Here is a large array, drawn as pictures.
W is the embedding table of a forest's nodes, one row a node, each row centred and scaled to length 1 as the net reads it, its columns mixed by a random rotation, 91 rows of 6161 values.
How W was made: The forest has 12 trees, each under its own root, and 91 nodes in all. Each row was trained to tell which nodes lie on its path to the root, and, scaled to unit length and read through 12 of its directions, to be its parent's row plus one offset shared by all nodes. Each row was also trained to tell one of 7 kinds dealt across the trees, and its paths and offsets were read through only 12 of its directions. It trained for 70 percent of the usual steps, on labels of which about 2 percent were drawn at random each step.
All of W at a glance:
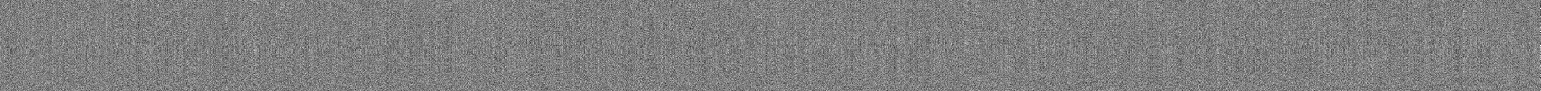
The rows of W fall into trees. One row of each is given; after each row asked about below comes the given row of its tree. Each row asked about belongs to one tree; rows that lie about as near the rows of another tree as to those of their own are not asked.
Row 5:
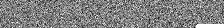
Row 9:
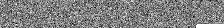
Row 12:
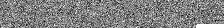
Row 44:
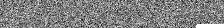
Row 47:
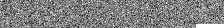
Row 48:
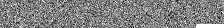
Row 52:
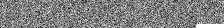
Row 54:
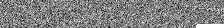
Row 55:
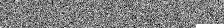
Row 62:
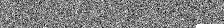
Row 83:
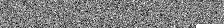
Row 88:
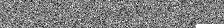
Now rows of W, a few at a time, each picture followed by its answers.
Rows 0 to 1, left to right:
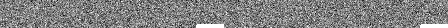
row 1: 9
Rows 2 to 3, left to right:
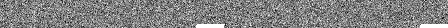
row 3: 55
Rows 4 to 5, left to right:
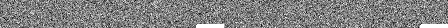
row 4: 5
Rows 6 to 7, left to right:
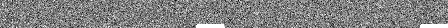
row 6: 52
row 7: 5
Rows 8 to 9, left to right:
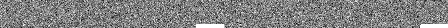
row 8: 88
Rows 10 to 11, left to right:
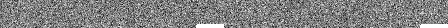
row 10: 52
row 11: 47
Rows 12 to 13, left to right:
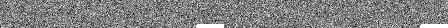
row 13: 52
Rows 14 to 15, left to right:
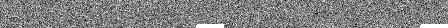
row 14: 55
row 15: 52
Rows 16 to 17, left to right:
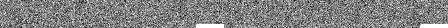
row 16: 47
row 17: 48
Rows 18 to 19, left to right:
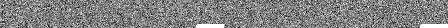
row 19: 5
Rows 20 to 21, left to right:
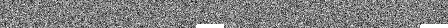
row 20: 44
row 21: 12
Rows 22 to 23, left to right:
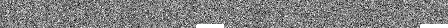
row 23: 12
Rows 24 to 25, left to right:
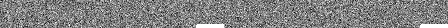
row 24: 55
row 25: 55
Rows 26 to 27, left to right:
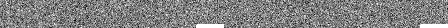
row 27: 48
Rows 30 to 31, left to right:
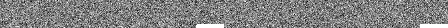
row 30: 44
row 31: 88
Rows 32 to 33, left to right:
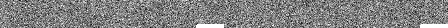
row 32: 12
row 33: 48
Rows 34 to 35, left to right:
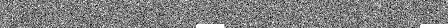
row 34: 12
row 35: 55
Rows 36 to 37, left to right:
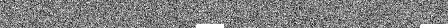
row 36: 44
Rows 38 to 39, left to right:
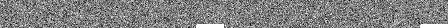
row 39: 47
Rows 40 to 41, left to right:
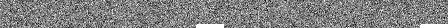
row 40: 47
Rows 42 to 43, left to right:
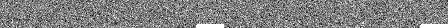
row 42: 52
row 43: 44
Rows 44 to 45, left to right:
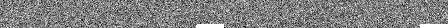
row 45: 88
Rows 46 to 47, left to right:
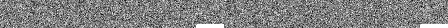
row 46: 47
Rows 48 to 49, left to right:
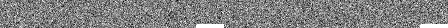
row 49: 44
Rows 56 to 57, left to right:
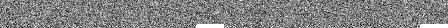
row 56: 5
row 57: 12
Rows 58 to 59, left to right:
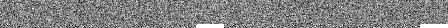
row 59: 48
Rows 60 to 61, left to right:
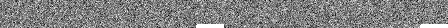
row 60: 48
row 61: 47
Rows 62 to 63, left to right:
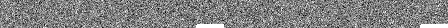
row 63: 54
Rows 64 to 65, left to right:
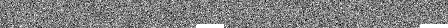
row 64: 48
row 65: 44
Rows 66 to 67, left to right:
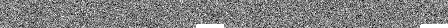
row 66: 12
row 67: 9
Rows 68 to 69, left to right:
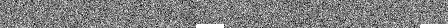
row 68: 48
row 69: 83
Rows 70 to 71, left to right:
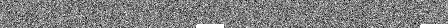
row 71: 47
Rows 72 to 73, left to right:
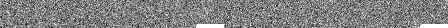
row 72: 47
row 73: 55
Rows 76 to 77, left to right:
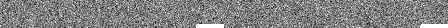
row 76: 88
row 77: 12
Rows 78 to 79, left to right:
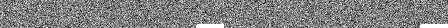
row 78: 9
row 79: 44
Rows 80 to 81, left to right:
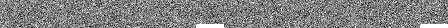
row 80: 12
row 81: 54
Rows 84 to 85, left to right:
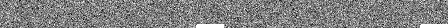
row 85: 55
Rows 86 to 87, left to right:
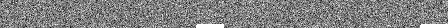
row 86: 52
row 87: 52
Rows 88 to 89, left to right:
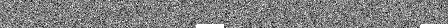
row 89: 44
